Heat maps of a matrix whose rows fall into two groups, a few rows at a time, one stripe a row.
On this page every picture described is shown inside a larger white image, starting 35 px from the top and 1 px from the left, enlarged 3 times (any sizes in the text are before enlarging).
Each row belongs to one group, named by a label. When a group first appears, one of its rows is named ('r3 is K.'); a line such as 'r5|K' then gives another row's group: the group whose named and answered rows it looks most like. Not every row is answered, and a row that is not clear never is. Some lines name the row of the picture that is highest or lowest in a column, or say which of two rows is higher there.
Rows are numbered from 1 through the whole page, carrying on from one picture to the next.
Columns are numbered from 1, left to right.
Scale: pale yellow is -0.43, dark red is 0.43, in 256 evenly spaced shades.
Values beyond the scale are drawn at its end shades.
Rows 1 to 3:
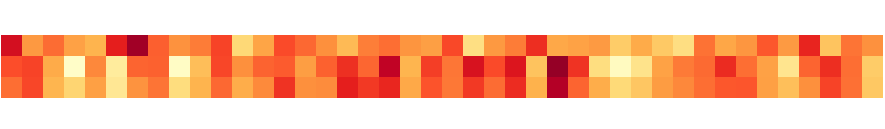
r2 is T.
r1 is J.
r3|T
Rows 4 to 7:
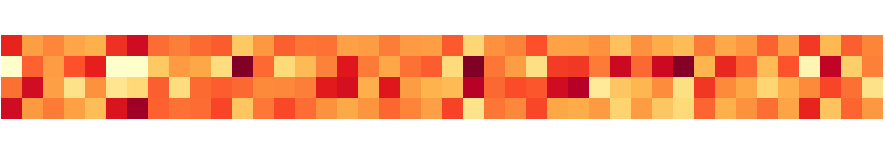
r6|T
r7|J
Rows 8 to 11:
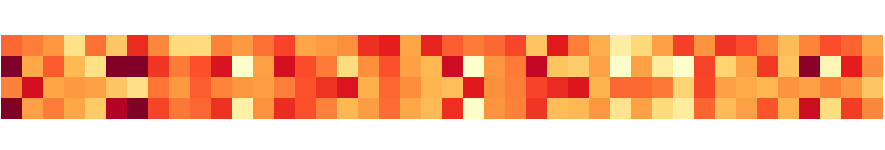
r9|J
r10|T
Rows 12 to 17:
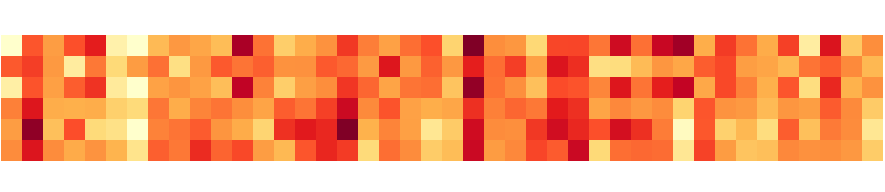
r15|T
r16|T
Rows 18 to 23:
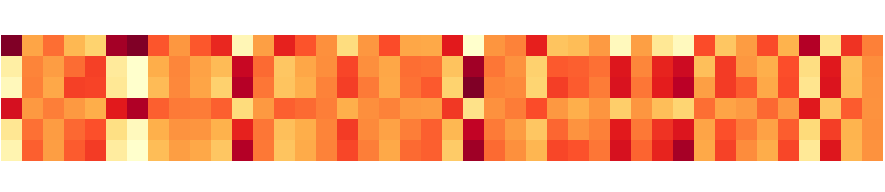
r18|J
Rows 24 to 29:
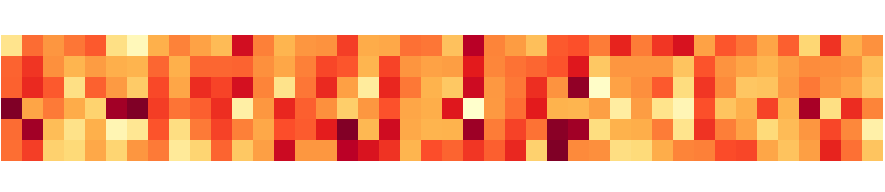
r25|T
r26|T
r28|T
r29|T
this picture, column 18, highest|29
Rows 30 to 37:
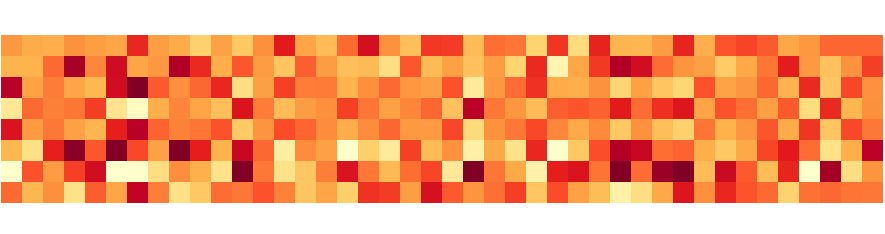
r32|J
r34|J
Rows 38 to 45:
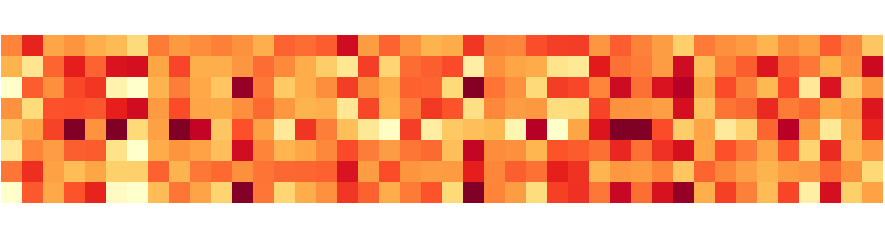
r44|T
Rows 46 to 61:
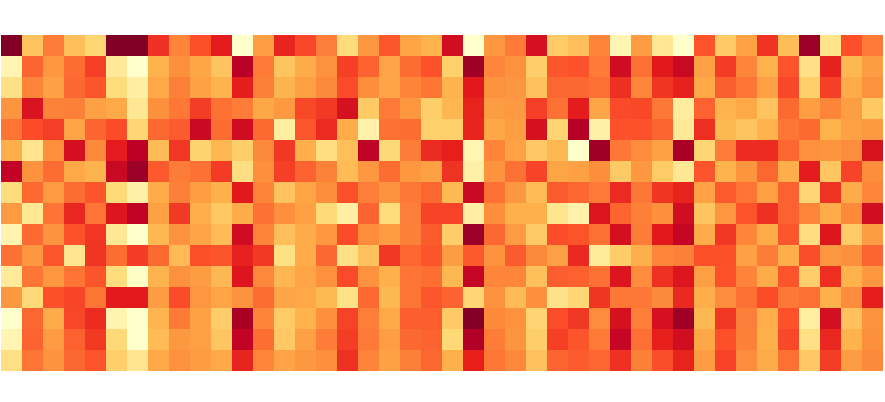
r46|J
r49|T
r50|T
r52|J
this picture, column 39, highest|46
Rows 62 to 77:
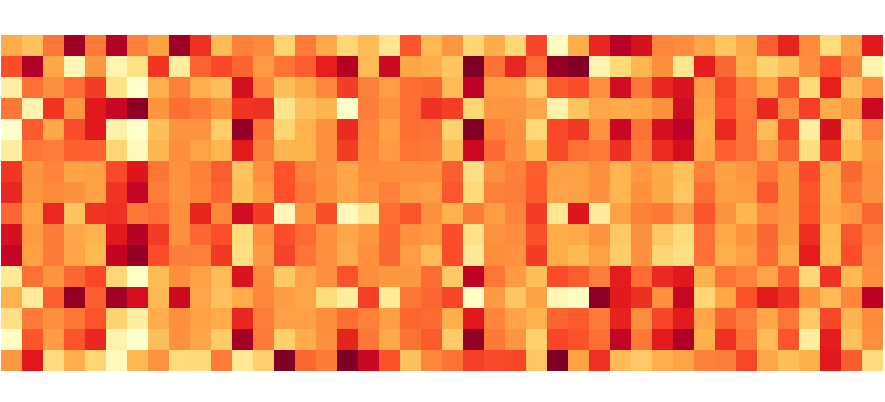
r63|T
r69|J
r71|J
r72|J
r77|T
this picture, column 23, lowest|74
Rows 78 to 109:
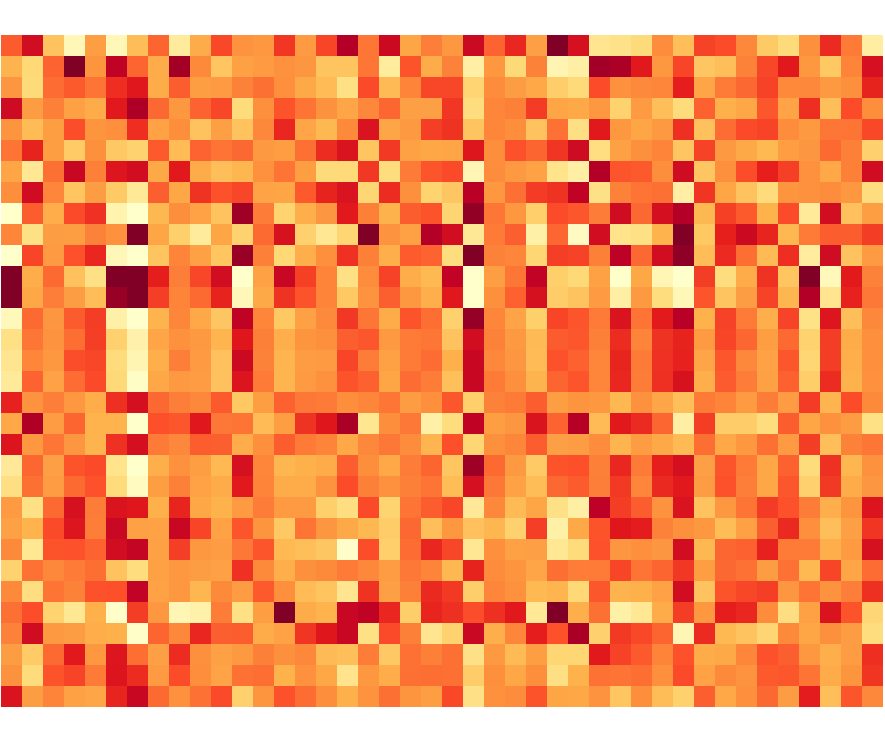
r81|J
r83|T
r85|T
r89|J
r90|J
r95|J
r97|J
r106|T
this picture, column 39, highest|89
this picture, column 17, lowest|102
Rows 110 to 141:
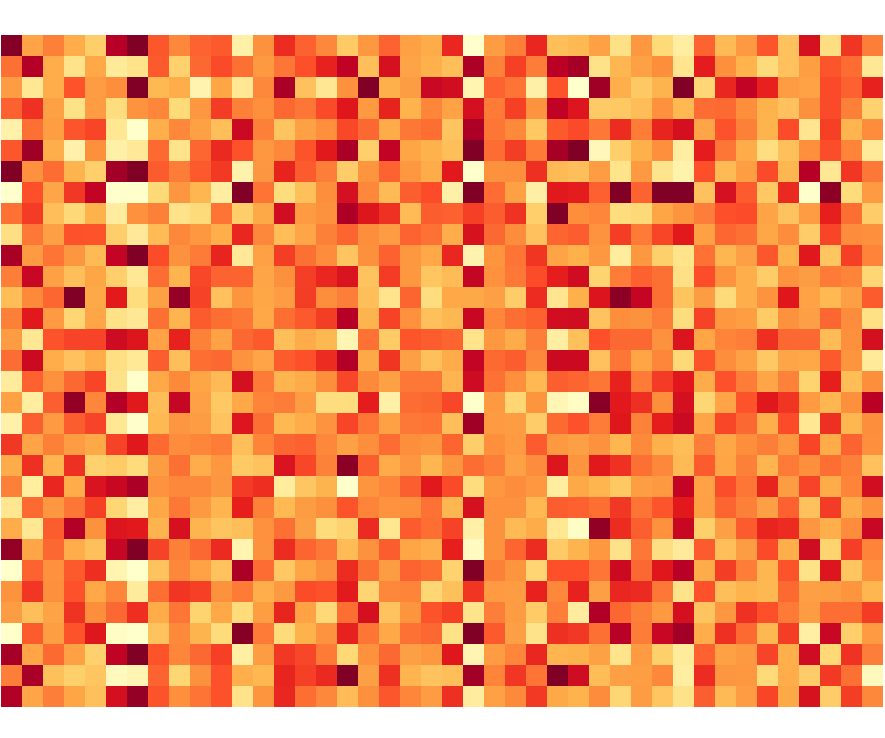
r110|J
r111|T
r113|T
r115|T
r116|J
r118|T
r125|T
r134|J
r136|T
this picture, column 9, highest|122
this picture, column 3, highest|131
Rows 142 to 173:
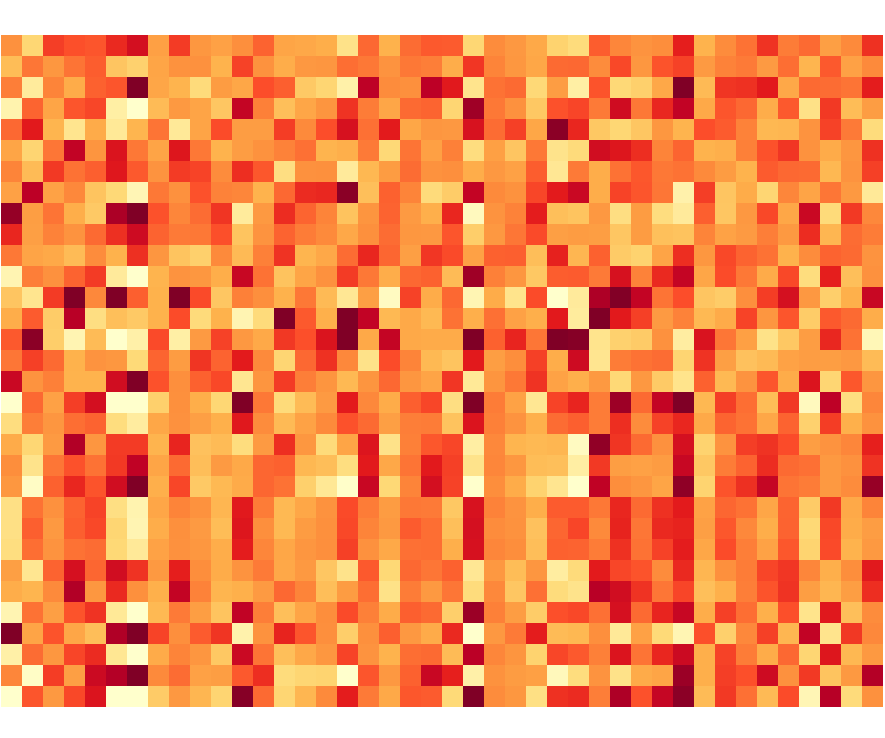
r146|T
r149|T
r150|J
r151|J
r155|T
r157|T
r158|J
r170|J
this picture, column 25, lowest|154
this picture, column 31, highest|154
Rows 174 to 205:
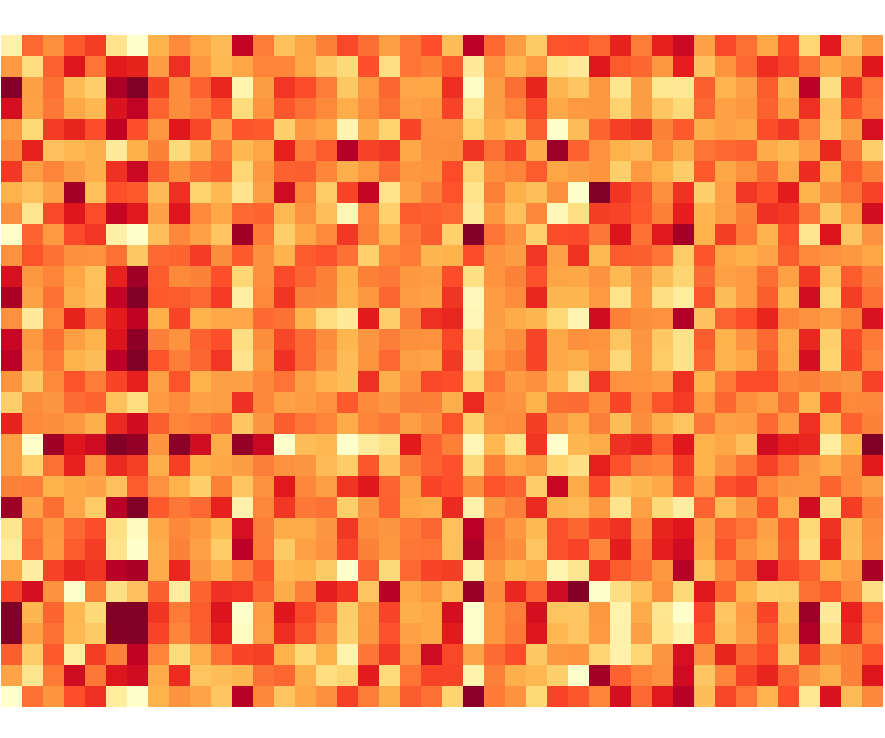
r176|J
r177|J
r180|J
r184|T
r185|J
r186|J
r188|J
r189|J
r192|J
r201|J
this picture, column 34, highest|200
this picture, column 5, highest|193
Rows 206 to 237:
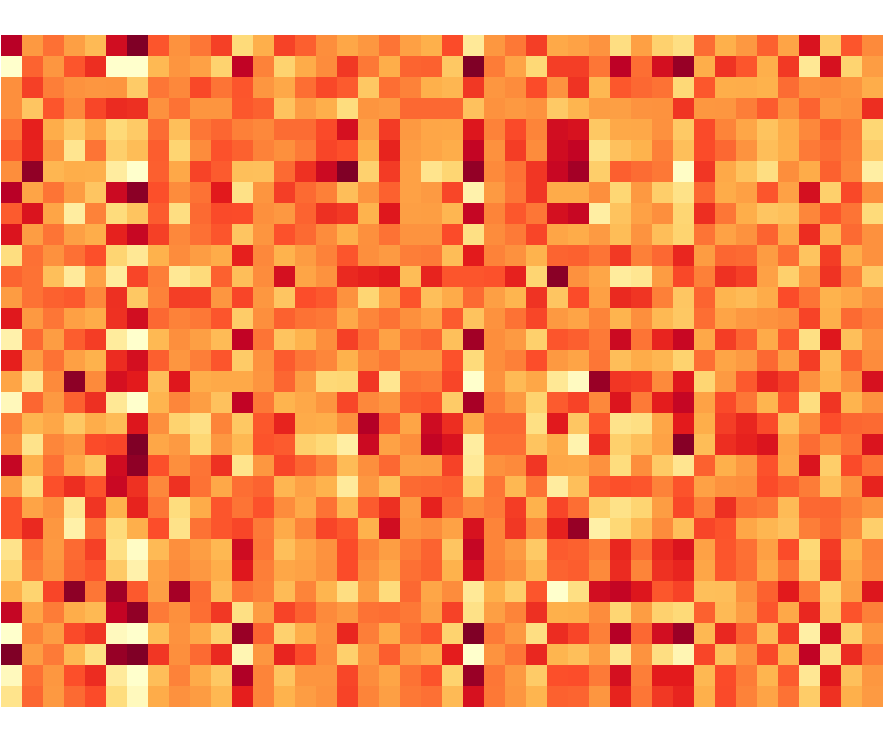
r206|J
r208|T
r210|T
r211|T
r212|T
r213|J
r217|T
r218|T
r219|J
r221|J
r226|J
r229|T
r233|J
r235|J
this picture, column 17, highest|212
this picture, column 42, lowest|212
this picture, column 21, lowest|212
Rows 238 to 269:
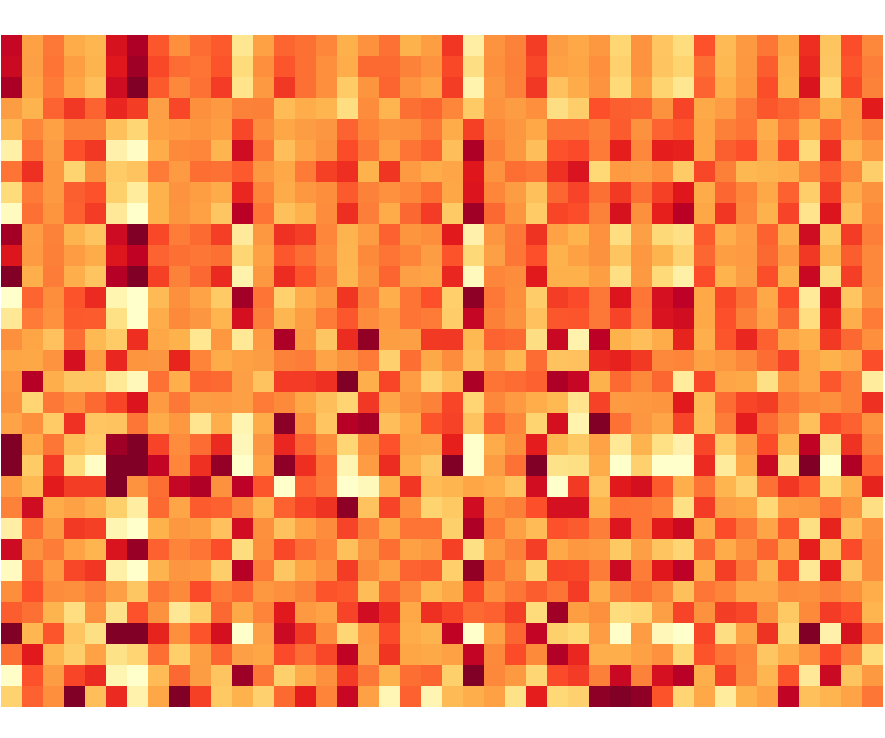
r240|J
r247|J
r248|J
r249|J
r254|T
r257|J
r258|J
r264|T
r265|T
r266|J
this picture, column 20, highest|259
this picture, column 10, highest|259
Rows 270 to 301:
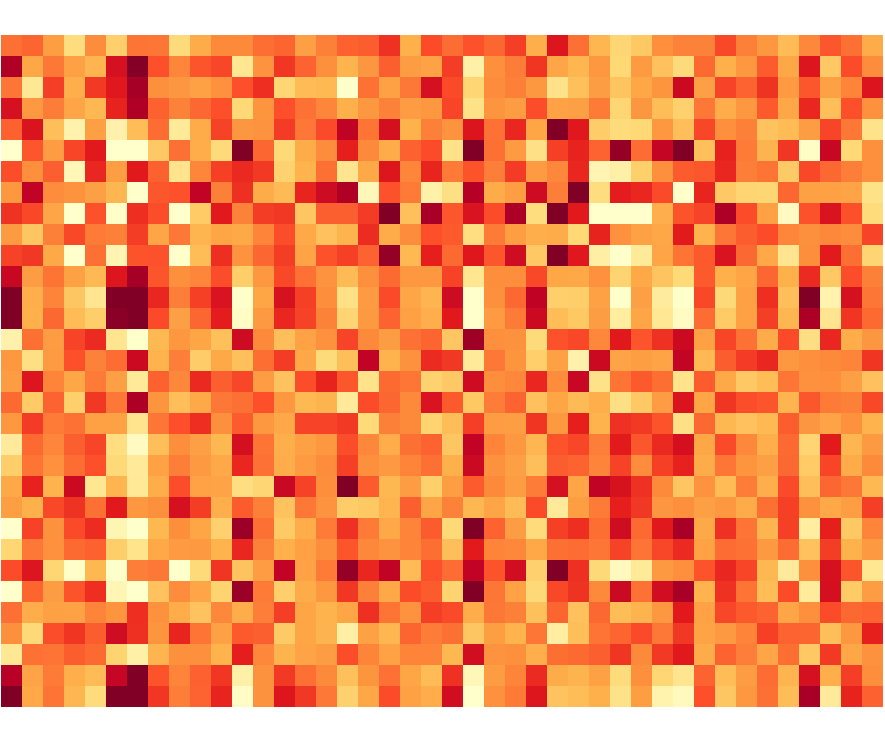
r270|T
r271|J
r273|J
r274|T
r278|T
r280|T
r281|J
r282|J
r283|J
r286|T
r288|T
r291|T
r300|J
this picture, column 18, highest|285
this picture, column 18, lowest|277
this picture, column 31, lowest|278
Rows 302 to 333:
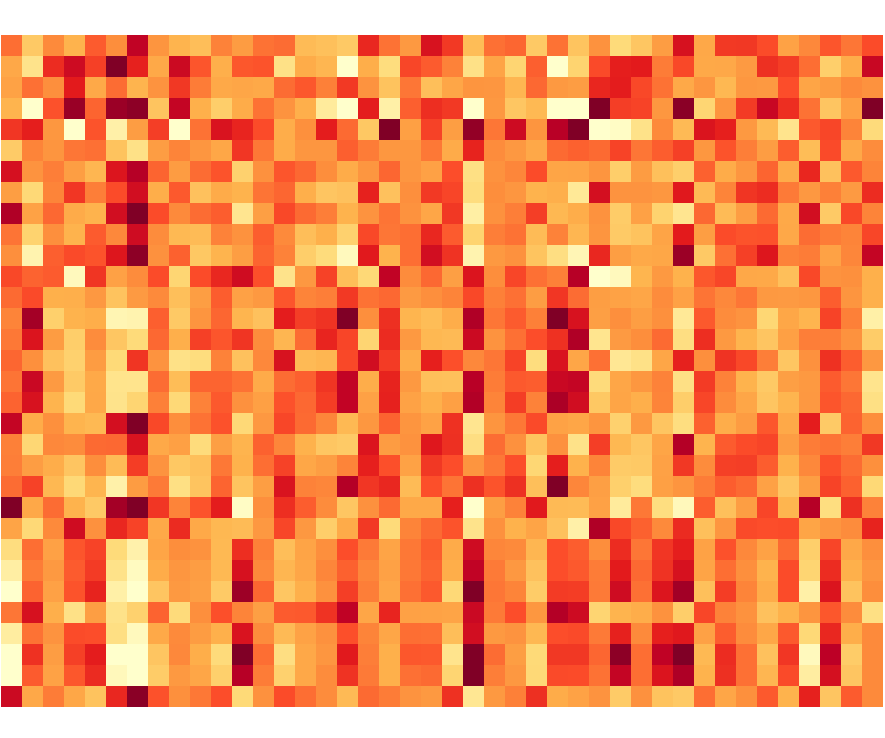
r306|T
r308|J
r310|J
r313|T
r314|T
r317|T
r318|T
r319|T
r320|J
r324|J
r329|T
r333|J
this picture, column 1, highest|324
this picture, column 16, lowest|305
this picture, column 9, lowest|306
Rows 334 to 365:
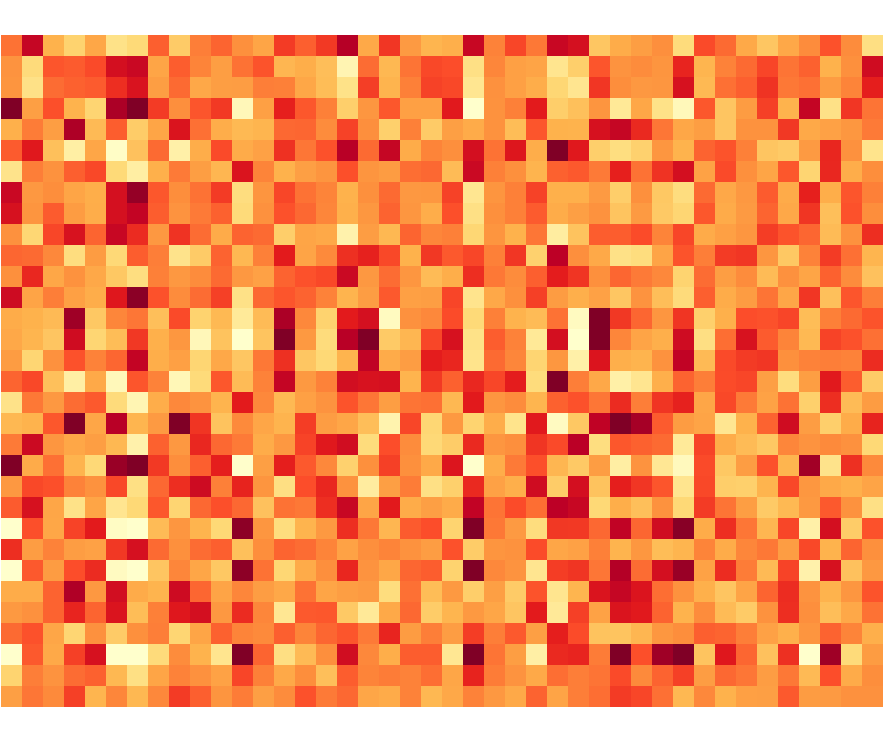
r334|T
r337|J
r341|J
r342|J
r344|T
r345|T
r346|J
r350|T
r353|T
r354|J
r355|T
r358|J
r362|T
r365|T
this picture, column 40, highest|363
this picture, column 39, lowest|363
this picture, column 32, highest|363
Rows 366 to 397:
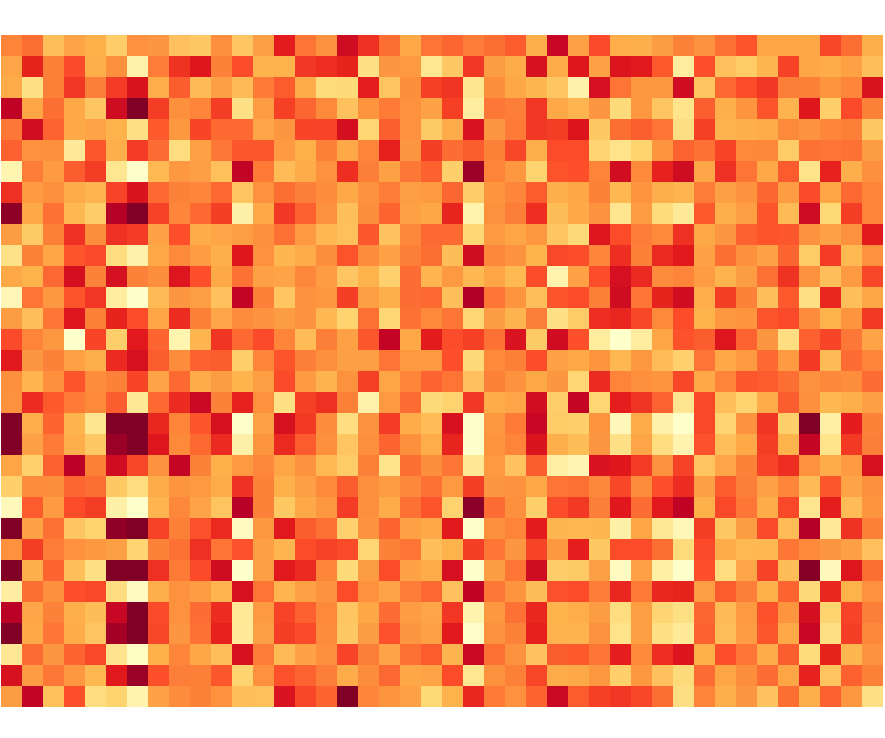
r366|T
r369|J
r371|T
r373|J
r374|J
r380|T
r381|J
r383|T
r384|J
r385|J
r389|J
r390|T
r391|J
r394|J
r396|J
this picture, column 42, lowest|397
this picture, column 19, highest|380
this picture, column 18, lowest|383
